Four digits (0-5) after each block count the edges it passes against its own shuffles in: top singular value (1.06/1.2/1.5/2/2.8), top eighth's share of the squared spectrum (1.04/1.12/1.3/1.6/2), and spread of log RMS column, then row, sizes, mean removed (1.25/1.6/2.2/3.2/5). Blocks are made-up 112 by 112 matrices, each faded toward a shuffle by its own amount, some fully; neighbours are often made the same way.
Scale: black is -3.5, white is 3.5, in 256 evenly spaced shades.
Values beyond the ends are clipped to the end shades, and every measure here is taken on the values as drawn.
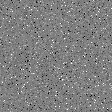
0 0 0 0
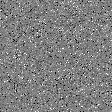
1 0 0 0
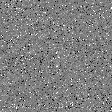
2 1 0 0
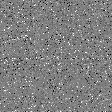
2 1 0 1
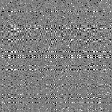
5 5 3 4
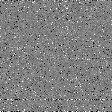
4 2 0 2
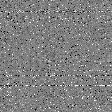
4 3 0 2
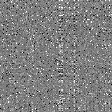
4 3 2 1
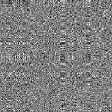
5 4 3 3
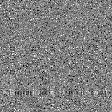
4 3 1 2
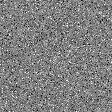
0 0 0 0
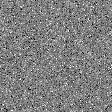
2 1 0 0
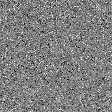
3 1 0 0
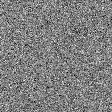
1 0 0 0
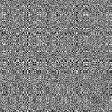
5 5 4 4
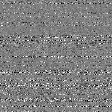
2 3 0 4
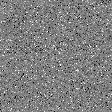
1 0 0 1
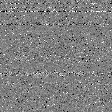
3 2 0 3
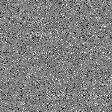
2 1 0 2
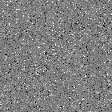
0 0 0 0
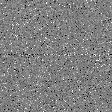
2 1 0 1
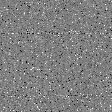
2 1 0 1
